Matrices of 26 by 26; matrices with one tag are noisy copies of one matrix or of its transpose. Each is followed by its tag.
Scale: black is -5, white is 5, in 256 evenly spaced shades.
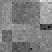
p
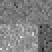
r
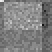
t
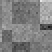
p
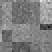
p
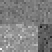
r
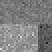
r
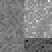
r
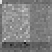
t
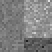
r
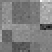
p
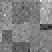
p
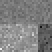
r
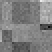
p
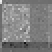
t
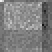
t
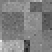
p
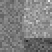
r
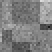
p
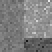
r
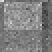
t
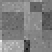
p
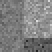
r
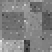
p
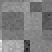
p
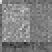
t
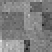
p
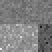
r
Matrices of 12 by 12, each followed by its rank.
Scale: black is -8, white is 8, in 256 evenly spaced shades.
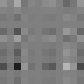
one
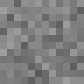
full rank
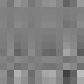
one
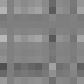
one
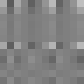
one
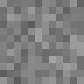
full rank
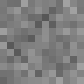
full rank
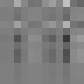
one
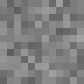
full rank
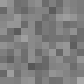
full rank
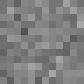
full rank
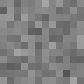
full rank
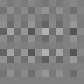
one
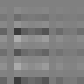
one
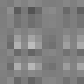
one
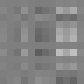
one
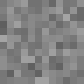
full rank
